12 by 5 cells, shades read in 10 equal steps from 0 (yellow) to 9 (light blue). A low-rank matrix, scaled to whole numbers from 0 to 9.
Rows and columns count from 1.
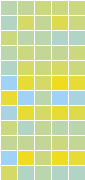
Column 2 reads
5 3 6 4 3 1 9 1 7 5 0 7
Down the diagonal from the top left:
6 3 6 5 4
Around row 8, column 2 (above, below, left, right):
9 7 8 3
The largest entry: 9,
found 4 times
